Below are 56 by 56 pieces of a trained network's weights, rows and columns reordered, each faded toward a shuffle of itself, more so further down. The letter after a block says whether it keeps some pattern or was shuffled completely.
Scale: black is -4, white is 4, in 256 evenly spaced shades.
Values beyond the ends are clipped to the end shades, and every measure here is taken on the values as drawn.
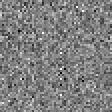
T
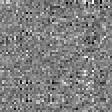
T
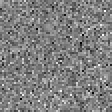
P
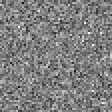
P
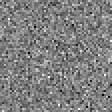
P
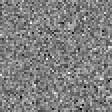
P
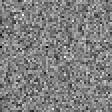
P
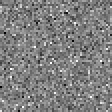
P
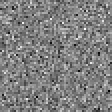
P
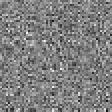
T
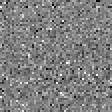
T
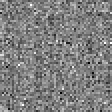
T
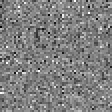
T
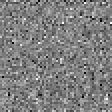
T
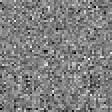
T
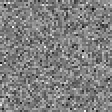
P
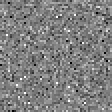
P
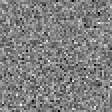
P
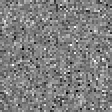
P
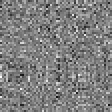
T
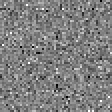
T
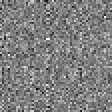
T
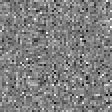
T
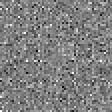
T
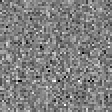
T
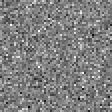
P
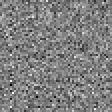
T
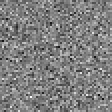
T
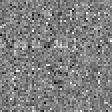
T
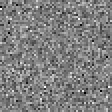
P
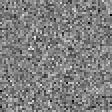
P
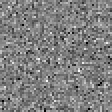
P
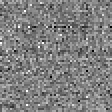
T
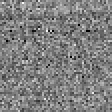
T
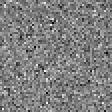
P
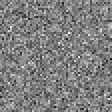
P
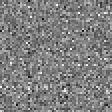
T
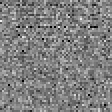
T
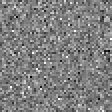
T
